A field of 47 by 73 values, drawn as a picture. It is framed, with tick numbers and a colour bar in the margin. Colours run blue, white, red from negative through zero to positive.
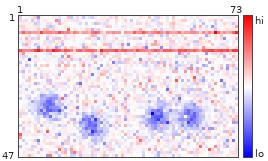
Histogram: heavy tails on both sides. Dips: four. Odd lines: rows 6 and 12. Stripes: none.
